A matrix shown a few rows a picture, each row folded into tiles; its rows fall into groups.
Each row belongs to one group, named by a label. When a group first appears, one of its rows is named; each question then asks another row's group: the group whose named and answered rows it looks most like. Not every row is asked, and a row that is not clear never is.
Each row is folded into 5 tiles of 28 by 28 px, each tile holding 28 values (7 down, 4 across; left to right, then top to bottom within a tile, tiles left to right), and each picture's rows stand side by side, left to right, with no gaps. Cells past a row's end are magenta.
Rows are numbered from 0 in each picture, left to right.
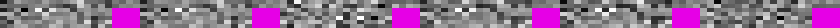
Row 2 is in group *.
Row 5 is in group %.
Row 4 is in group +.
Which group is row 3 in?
+
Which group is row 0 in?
+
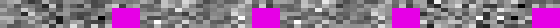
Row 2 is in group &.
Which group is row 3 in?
*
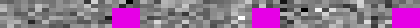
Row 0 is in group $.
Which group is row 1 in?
&
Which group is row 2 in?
+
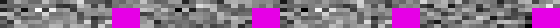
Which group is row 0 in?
+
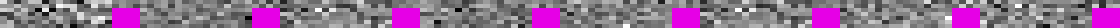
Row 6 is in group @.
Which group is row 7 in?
*
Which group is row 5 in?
+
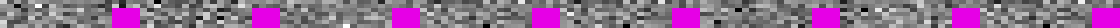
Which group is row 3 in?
%
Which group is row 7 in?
%
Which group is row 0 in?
*
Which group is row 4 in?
%
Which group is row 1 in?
%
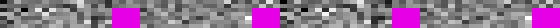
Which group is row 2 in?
+
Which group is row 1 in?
@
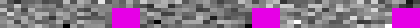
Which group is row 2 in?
$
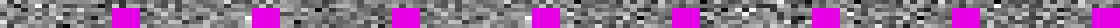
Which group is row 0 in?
*
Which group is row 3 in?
@
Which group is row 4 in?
%
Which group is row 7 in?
%
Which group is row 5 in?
+
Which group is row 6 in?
%
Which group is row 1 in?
@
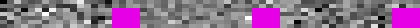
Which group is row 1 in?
@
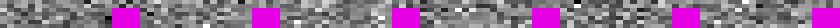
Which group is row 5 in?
&
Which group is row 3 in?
+
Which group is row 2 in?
&
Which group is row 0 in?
$
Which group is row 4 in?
%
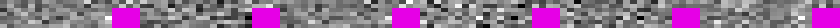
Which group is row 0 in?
@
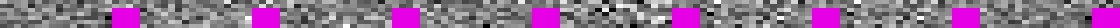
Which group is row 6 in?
*
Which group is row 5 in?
*
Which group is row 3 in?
%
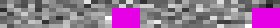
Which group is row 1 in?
$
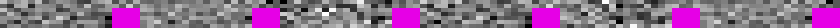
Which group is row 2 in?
+
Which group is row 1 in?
$
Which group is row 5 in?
$
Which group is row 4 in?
&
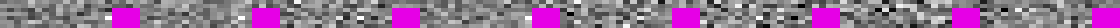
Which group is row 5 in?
*
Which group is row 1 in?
&
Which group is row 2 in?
*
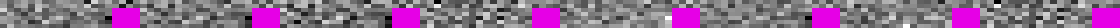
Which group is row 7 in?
%
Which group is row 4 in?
@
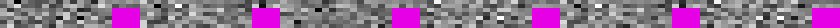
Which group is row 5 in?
*
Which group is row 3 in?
*
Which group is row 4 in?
*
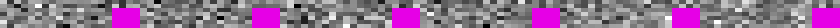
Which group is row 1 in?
%
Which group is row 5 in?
&
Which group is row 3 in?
%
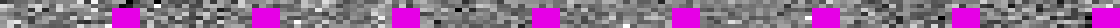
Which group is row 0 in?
$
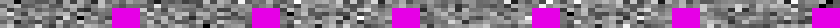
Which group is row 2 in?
*
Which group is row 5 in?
$
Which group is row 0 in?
%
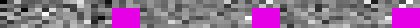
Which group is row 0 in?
+
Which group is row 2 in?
@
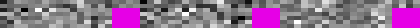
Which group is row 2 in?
&
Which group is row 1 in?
+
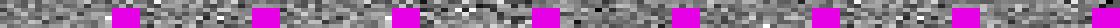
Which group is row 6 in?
*
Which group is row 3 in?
+
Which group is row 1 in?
*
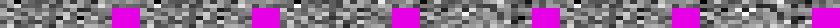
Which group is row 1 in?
%
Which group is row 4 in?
%
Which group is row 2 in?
%
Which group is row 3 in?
+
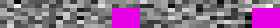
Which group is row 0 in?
%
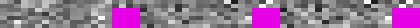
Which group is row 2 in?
@
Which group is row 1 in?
@
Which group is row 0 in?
&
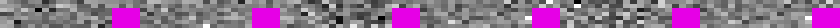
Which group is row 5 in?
@
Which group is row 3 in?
@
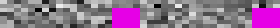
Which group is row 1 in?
*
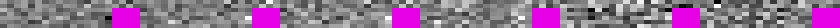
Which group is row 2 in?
@
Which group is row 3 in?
&
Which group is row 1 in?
@
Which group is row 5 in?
%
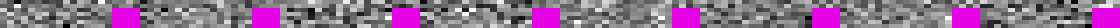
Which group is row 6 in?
@
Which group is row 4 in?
&
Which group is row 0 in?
%
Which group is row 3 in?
+
